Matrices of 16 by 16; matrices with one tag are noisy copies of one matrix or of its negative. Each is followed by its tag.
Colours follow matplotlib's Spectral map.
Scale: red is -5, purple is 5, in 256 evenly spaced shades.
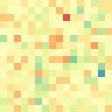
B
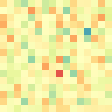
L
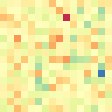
B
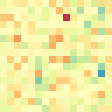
B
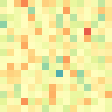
L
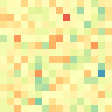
B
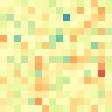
B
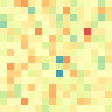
L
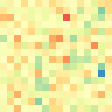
B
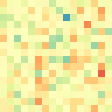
B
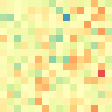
B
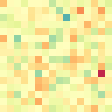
B
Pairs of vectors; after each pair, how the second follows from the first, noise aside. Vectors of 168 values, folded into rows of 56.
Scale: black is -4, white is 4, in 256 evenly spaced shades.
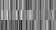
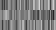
wrapped around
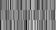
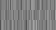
shrunk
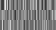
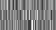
wrapped around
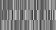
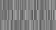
shrunk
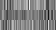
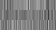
shrunk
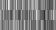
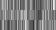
wrapped around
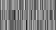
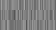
shrunk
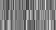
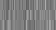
shrunk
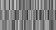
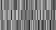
wrapped around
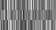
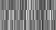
wrapped around
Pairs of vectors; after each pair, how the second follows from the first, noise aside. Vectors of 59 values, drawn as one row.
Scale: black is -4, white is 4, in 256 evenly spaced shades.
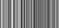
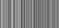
shrunk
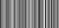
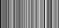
sign-scrambled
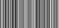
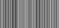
shrunk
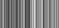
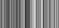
copied
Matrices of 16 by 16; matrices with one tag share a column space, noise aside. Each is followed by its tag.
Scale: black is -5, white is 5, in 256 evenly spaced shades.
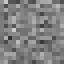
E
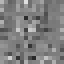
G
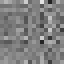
E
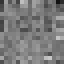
G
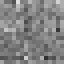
G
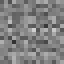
E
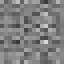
E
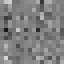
G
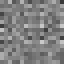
E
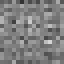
E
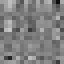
G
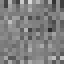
G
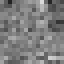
G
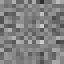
E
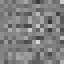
E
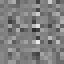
E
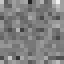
G
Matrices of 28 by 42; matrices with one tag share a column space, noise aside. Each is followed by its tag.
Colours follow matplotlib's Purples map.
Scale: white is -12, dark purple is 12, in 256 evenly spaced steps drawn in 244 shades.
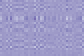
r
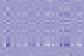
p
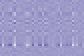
p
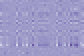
p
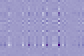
p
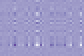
p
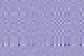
p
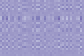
r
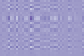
r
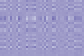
r
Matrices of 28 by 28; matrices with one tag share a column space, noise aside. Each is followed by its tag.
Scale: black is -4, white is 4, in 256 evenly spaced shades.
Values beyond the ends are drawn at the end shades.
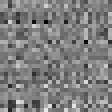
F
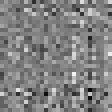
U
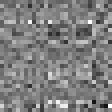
F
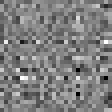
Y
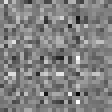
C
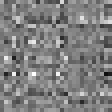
C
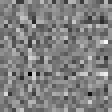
C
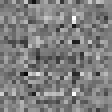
C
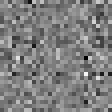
C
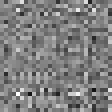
U
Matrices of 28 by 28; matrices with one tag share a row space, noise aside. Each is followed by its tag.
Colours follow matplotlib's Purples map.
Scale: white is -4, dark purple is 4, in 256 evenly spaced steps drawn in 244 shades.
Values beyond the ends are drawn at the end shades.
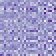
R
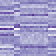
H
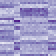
H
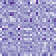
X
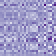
R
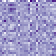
X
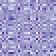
X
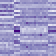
H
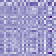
R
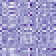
X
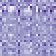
X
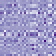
R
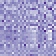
R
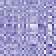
R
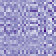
R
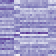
H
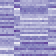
H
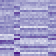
H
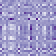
X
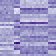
H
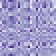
X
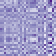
R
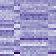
H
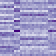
H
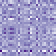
X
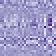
R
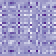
X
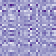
X
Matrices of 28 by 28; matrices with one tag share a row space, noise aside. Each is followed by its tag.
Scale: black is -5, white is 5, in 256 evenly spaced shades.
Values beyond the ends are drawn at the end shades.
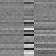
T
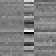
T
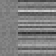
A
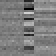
T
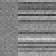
A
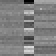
T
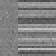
A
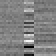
T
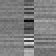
T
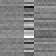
T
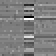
T
